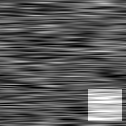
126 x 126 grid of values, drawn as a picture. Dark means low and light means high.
Odd patch: higher, in the bottom right. Mirror symmetry: none. Grain: streaks across. Histogram: skewed, a long tail of high values. Ninth with the highest average: bottom right.
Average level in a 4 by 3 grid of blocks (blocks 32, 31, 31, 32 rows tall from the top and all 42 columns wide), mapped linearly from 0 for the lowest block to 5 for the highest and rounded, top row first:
011
001
011
005
